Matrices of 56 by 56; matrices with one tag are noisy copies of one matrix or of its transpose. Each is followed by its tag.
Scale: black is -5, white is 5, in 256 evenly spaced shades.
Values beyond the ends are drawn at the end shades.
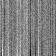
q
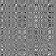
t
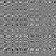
t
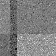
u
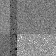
u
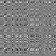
t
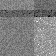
u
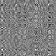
t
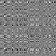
t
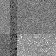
u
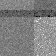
u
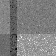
u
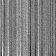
q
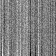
q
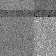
u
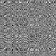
t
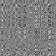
t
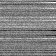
q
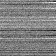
q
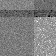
u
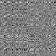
t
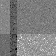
u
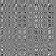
t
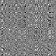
t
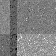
u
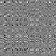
t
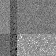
u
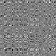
t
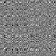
t
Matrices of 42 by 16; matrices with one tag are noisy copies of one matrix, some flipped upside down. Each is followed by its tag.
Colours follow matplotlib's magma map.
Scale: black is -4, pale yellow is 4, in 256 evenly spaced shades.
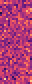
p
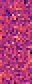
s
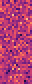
s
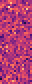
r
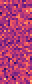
p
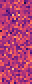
s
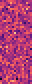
r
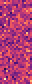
p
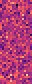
r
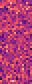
r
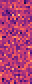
s
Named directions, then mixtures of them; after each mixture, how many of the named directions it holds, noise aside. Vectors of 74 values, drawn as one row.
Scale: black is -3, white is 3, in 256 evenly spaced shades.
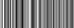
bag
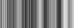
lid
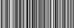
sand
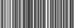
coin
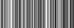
three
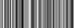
one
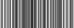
three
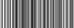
three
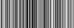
two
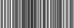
three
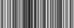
two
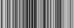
three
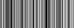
two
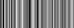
one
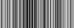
three
